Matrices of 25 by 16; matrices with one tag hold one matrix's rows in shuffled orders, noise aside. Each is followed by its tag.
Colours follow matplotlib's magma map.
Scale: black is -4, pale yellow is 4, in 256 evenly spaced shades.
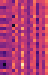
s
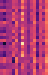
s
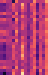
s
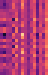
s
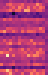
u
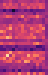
u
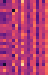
s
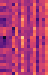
s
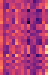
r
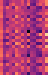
r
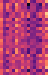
r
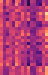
r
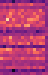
u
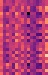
r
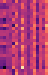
s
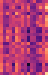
r
